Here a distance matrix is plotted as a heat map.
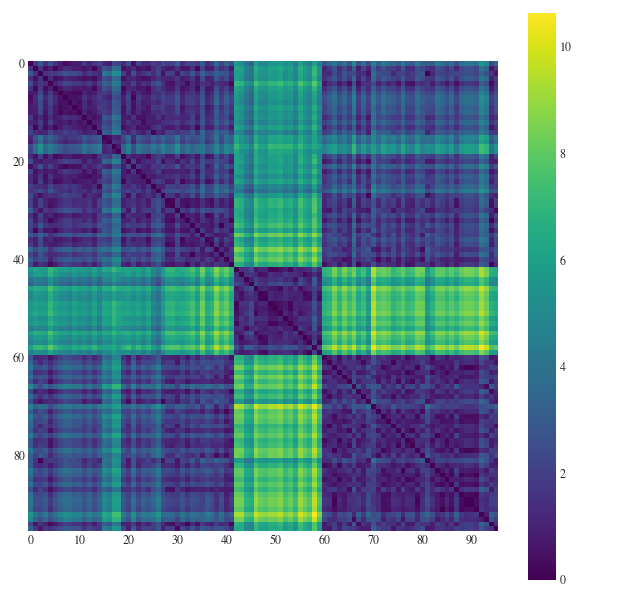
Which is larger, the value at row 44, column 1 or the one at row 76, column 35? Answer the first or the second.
the first
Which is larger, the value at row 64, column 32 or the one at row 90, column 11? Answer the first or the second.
the second
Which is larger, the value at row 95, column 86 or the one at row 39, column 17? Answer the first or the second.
the second
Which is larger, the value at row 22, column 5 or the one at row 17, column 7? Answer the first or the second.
the second
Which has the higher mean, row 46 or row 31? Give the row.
46
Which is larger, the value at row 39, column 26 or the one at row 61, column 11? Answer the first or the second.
the first
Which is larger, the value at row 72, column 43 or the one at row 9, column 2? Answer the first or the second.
the first
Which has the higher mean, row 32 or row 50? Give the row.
50
